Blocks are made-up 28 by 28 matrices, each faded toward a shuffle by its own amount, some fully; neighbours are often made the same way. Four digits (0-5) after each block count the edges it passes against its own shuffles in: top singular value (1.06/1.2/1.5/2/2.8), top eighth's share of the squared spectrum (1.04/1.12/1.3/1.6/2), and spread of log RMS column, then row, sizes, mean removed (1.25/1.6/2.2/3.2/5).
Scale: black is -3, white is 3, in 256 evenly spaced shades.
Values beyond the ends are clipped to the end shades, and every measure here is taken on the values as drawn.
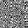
3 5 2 1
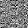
3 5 2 2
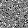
0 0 0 0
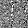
1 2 2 0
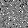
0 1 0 0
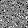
1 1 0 0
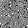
0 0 0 0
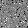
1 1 0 0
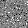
0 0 0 0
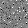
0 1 0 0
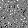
0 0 0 0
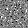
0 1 0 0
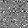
2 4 1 2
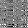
3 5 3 2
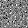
2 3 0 0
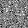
0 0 0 1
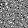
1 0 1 0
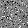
0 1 0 0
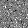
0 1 0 0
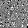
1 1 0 0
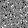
1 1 0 0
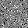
0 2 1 0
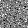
0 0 1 0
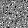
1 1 0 0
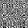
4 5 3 2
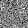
1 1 0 1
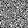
2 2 0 0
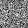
0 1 0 0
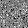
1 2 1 1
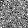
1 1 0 0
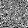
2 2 0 1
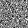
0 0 0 0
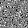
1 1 0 1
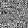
3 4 1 2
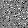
1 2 0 1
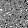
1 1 0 0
